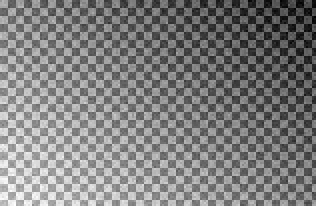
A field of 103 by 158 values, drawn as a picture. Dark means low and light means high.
Slope: up to the bottom left. Lone odd cells: none. Odd rows or columns: none. Grain: checkered. Ninth with the lowest average: top right.
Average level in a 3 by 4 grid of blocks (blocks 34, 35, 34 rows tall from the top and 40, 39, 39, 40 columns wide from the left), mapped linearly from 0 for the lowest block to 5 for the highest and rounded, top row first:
3210 / 4321 / 5432
